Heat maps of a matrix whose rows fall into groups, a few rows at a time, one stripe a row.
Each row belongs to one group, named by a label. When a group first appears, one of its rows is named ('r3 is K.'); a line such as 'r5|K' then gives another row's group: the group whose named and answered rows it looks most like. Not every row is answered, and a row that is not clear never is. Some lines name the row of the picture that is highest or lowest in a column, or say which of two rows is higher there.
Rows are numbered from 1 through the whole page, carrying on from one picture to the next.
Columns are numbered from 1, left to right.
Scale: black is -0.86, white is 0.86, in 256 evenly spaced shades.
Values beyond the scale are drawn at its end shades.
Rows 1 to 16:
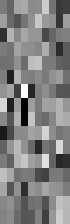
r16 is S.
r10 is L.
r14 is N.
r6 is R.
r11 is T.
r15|S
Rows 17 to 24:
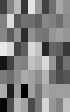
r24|L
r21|L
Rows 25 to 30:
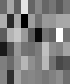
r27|T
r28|L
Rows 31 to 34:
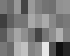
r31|N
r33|T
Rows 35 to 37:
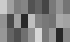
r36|N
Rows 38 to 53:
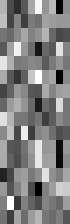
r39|N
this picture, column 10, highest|51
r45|T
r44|L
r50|L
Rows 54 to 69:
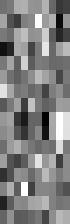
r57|L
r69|S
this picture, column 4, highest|67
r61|N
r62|S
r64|T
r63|S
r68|L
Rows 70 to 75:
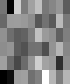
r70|R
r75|L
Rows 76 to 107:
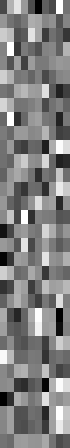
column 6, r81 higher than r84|No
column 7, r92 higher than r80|Yes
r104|L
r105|S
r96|L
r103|S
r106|S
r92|L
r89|S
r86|S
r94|L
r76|T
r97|T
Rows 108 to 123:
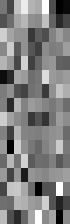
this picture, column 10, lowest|108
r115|R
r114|S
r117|R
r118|R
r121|T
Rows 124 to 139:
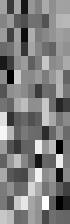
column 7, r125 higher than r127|No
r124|N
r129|R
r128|L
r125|S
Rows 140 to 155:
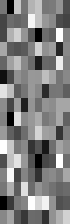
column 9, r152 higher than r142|No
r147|N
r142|T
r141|L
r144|T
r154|L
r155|S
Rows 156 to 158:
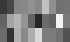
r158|R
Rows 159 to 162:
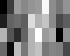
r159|L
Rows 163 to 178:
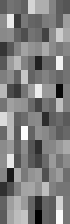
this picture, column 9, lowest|169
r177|T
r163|L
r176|L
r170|T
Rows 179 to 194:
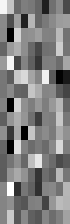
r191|T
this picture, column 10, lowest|184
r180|N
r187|T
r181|R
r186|R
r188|N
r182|T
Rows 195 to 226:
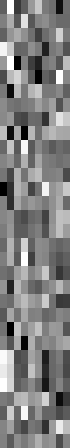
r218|R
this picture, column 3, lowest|199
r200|T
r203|S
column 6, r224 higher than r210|Yes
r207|R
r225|S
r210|S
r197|T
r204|N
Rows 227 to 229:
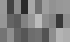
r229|S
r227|N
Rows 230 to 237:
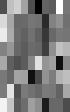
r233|S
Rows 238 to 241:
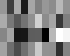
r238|N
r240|S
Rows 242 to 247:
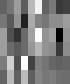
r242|R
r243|N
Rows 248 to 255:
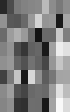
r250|T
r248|L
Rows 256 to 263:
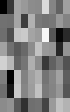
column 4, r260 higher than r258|No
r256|L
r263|S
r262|R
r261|R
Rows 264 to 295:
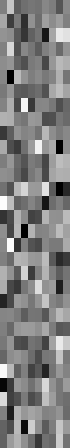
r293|R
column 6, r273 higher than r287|No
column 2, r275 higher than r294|Yes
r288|S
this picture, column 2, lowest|269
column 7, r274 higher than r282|No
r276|S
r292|N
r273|L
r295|T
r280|N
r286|S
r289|T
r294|N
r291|L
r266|S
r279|L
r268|S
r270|S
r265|N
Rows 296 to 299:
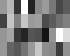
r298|S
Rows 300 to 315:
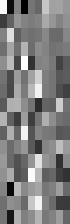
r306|R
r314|R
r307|T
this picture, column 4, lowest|300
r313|R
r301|L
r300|N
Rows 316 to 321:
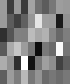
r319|T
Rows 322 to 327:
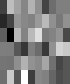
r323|L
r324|R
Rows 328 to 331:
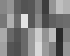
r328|S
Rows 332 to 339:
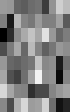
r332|S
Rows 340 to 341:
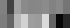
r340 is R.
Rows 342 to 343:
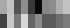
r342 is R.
